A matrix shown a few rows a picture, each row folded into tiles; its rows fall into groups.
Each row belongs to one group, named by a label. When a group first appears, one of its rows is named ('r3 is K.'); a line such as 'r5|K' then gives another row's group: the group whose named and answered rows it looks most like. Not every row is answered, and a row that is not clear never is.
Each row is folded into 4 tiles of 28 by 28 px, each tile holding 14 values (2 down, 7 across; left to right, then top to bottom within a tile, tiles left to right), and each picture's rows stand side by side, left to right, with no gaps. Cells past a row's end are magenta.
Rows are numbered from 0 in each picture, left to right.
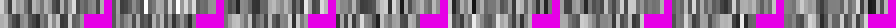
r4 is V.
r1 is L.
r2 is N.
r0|V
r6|V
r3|N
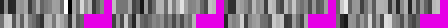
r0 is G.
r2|V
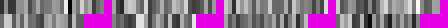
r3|N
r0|G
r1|V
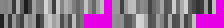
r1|V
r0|N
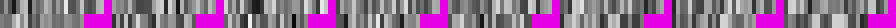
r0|L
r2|N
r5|V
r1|N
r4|N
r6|G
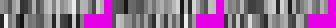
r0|N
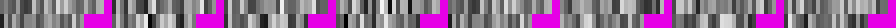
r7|G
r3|L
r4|N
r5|V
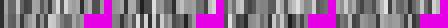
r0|G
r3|N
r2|G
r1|L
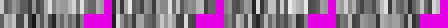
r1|G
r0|N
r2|L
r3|N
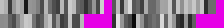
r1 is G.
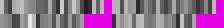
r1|V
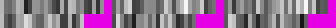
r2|G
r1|G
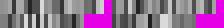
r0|L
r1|G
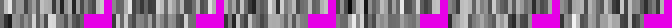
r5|V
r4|V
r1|N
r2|N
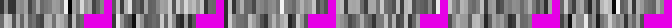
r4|V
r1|G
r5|L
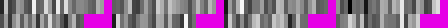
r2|G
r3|N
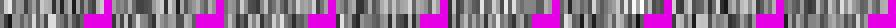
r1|N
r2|G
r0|L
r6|V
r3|N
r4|L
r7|N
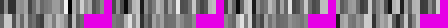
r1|L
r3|V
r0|G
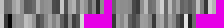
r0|V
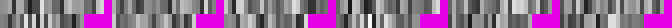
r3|L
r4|G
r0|L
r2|V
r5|G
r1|V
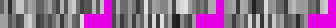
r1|L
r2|L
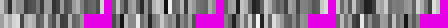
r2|L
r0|V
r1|L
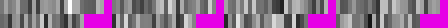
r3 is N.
